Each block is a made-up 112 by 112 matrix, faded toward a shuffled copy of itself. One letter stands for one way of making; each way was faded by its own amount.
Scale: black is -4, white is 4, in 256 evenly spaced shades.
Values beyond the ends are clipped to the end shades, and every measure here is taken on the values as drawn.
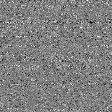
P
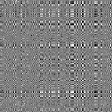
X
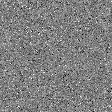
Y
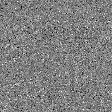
Y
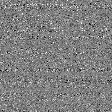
P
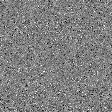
Y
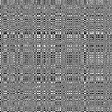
X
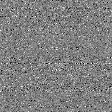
P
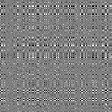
X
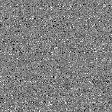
P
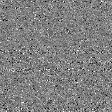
P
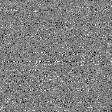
P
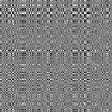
X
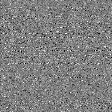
P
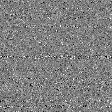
P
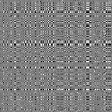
X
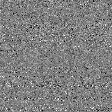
P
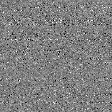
P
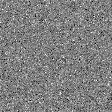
Y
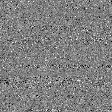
P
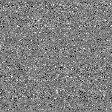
P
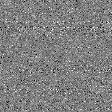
P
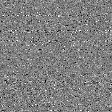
P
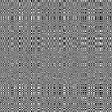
X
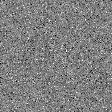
Y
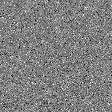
Y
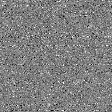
P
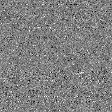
P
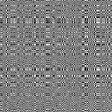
X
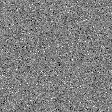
Y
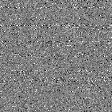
P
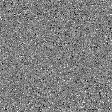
Y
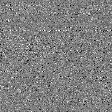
P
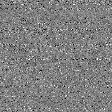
P
